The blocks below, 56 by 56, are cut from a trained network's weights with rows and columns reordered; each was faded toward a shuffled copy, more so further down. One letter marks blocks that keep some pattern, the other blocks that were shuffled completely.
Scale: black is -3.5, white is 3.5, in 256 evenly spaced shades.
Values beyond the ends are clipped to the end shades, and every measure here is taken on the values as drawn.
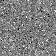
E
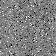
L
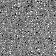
L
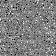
L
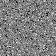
E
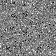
E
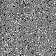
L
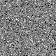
E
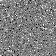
E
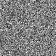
L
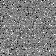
L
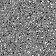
E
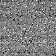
L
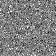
L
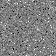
E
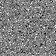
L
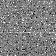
L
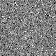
E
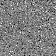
E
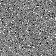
E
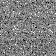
L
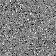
E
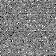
L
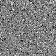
E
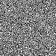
E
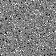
E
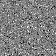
E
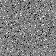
E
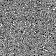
E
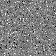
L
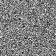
E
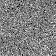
E
